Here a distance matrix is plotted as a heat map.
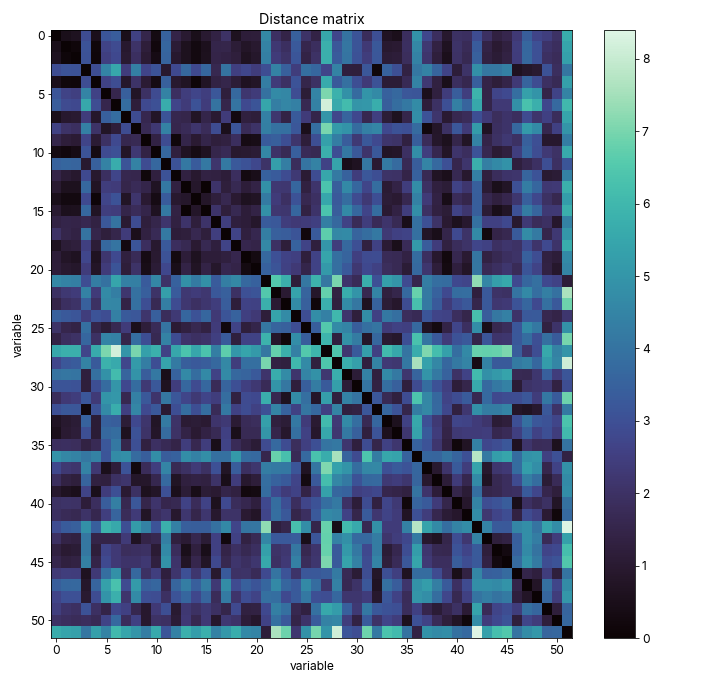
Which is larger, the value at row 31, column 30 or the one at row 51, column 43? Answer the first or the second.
the second
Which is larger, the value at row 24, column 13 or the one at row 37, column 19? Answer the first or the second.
the first
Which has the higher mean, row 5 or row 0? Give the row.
5
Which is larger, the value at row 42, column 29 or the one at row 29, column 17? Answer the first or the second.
the first
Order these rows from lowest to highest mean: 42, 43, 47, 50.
50, 43, 47, 42
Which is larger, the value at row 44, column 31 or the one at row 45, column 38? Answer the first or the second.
the first
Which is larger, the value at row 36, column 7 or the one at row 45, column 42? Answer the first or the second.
the first
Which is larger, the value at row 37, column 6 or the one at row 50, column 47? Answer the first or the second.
the second
